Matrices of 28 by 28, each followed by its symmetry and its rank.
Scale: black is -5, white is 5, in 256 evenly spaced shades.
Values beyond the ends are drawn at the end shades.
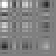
symmetric, rank one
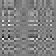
neither, rank two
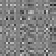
neither, rank three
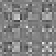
symmetric, rank three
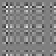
symmetric, rank one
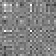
symmetric, rank three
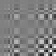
symmetric, rank one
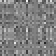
neither, rank three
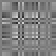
symmetric, rank one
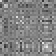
symmetric, rank three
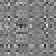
neither, rank three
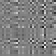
neither, rank two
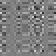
neither, rank two
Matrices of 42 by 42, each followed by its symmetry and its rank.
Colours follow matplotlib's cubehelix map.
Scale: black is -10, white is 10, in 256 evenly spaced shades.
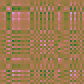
symmetric, rank two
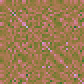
symmetric, rank five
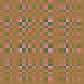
symmetric, rank one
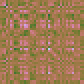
symmetric, rank three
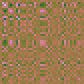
symmetric, rank three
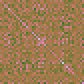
symmetric, rank five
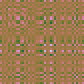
symmetric, rank two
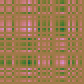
symmetric, rank one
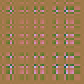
symmetric, rank one
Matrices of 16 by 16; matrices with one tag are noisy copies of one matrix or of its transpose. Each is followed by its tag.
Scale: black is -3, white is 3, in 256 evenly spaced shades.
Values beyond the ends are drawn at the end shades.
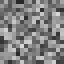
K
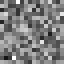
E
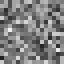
E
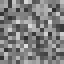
E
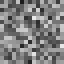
E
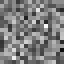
K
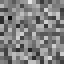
K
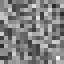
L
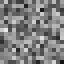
K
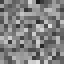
K
